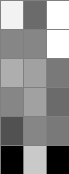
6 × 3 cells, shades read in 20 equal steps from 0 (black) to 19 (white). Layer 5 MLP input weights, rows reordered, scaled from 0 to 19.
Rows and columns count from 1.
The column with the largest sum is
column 2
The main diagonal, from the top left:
18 10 9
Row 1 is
18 8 19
